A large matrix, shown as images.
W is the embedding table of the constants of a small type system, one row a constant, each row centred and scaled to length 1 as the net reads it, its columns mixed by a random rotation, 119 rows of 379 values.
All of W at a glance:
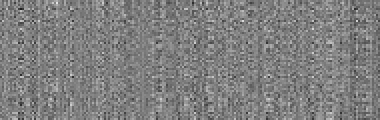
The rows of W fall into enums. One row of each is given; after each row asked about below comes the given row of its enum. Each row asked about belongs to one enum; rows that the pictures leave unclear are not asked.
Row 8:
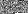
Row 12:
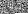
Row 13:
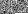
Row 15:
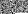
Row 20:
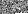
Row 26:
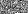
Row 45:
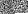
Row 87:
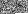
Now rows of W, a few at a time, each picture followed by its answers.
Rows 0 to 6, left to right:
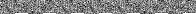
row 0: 12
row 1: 13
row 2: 12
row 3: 12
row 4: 12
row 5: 13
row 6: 26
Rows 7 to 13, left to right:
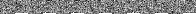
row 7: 87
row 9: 8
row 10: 12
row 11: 20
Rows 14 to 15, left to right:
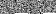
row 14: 12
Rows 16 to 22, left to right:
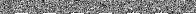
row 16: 45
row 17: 12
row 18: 8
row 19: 87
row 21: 20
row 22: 13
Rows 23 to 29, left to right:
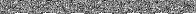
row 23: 26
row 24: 8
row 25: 12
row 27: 20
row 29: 87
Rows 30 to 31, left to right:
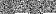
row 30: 45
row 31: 15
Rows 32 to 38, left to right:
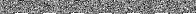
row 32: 8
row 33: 87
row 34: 8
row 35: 12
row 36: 20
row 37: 45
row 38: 20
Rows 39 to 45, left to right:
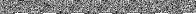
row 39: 8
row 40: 87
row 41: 13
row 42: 13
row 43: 13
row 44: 20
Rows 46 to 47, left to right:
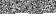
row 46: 20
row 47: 45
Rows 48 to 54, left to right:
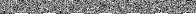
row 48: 13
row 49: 20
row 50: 13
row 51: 87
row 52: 12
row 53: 20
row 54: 8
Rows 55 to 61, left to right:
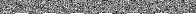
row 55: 87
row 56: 26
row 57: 12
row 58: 8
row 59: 13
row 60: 20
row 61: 12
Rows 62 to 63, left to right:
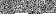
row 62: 45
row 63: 13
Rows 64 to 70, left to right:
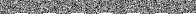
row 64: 26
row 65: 20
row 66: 87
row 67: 15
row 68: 45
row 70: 20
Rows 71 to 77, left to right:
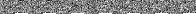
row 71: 8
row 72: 8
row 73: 87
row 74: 45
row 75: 26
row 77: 20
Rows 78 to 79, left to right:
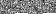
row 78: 26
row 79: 12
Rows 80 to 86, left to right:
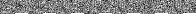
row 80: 87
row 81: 26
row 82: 12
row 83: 13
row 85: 45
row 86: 12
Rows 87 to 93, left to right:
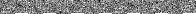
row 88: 12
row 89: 13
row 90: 12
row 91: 87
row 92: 20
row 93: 45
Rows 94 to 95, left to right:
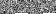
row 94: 13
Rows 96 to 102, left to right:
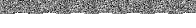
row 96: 8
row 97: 20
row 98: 45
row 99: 45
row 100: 12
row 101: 45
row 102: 26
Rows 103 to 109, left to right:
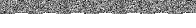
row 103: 13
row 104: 26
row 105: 45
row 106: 20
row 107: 45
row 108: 20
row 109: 8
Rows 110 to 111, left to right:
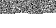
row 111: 45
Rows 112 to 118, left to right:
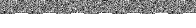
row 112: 13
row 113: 13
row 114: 20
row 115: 8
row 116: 13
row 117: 15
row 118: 13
